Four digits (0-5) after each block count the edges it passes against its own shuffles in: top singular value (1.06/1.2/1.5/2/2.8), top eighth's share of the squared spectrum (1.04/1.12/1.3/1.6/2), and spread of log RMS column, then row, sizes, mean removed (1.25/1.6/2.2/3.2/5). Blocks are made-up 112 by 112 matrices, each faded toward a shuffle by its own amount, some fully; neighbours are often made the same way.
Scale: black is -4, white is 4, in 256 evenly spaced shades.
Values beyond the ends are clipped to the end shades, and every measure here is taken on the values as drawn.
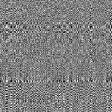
5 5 4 4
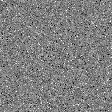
2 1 0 0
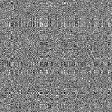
5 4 3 3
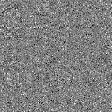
4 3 1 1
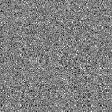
4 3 2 2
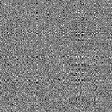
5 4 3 3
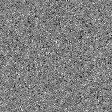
2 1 0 0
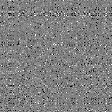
4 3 2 3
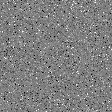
1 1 0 0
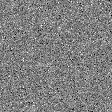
0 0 0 0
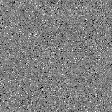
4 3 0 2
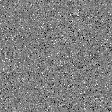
3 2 1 1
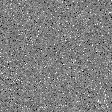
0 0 0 0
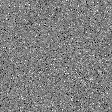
0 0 0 0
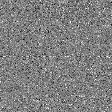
1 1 0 2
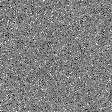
0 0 0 0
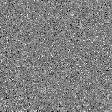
3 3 1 1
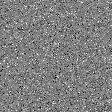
0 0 0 0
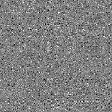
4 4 2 2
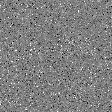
1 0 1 0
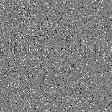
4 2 1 1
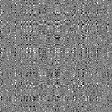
5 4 3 3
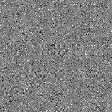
4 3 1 1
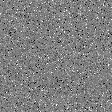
1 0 0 0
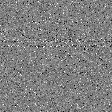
1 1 0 2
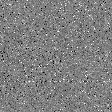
1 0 0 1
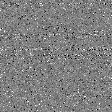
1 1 0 2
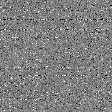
2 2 0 3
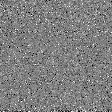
1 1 0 2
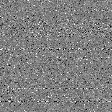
2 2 0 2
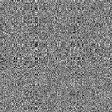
5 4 3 3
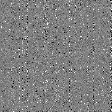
2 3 3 2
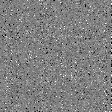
2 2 2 1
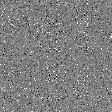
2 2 2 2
